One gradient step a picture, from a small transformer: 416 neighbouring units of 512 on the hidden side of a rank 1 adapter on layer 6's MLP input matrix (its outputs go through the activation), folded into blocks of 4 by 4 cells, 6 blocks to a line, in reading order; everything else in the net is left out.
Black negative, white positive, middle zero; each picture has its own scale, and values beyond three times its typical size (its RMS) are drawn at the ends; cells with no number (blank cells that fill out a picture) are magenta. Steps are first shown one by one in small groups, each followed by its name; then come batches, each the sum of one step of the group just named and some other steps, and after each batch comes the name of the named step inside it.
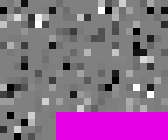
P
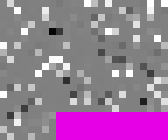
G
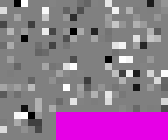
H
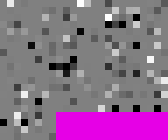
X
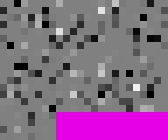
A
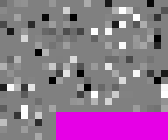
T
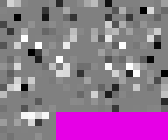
T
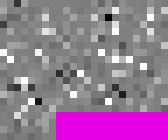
H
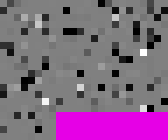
T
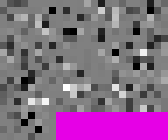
H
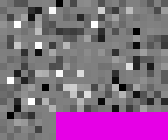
X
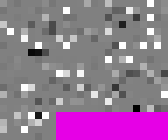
T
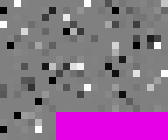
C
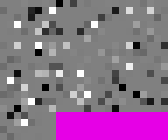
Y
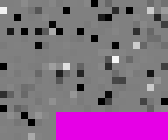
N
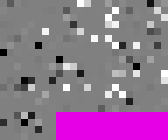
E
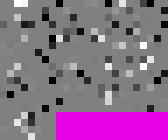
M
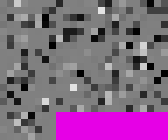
M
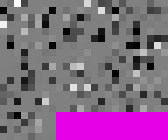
C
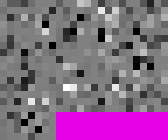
E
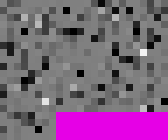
N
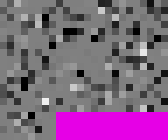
M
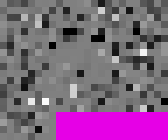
N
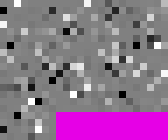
C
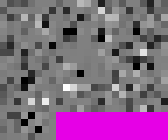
E
